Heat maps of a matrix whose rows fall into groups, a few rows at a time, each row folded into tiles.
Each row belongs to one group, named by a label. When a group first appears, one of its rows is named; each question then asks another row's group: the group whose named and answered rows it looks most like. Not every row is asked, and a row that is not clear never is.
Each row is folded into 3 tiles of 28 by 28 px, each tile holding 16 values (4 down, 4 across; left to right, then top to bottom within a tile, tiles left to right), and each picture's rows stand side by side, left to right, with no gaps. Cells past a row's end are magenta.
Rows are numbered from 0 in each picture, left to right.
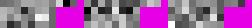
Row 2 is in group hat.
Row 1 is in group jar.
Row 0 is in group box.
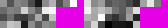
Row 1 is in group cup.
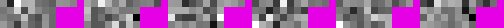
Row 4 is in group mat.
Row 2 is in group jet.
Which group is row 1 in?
hat
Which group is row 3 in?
mat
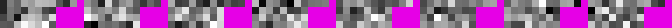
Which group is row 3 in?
jar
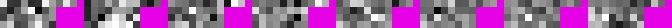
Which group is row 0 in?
jar
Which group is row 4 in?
mat
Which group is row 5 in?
mat
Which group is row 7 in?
cup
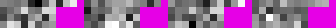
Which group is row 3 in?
mat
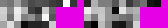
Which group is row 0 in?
cup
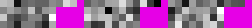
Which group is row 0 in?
jet
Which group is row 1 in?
box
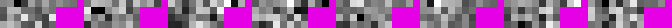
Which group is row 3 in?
box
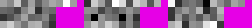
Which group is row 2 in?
jar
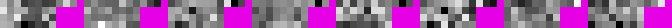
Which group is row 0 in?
cup
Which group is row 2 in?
box
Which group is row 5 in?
box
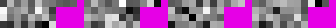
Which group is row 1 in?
box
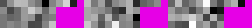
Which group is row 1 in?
hat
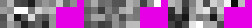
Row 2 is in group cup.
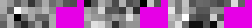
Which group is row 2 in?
cup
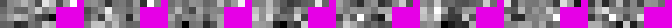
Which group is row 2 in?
jet
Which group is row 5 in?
cup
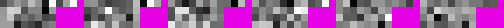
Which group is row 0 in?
jet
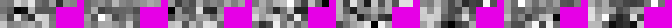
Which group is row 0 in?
mat
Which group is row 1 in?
mat
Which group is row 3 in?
box
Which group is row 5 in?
cup
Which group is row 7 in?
cup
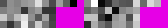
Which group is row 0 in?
box
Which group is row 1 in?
jet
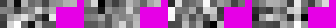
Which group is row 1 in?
jet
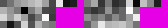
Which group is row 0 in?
box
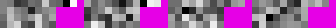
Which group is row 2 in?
mat
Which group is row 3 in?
jet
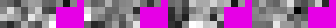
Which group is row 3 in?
box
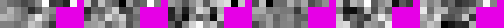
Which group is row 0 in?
hat
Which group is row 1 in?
jar
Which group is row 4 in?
mat
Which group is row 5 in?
cup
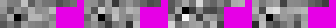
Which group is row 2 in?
mat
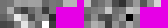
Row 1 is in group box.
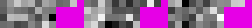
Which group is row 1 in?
cup
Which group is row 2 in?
jet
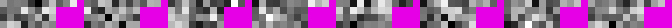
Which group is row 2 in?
cup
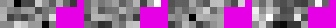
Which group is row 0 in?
jet
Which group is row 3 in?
cup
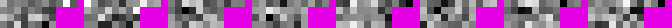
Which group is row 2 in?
mat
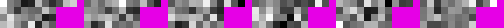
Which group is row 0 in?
hat
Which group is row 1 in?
box
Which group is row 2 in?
box
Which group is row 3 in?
cup
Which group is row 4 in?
hat
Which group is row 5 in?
jet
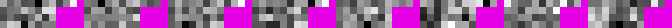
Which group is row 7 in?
cup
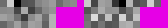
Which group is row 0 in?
jet
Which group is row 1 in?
jar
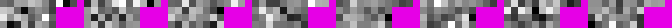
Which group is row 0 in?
box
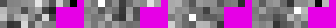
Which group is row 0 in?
box
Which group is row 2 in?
hat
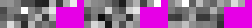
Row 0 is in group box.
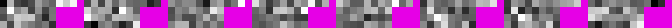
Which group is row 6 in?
mat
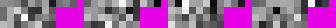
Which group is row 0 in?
hat
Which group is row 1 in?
box
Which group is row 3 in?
box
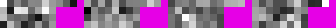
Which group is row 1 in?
jar
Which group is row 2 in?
mat
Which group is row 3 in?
hat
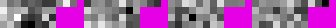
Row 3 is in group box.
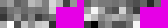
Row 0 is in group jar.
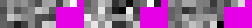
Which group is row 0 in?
jet
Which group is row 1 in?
cup
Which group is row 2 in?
mat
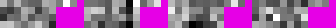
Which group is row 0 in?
jar
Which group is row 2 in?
cup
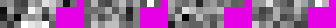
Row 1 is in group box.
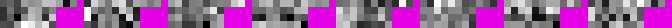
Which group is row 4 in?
cup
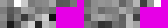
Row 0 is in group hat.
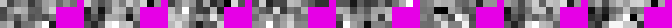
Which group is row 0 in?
jar
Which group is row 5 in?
mat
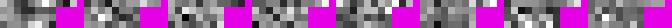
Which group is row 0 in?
hat
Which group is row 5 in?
jet
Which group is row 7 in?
mat
